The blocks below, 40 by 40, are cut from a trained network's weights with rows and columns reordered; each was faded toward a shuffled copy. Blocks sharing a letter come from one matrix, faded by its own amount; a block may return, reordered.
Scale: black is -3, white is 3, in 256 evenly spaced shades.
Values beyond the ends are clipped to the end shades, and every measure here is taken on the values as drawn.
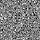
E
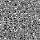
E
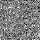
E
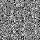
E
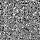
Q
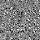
E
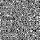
E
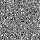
E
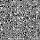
Q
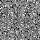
Q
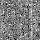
Q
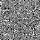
E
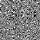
E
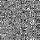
E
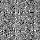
Q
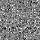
Q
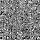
Q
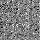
Q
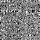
Q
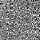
E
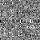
E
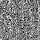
Q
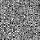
E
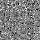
Q
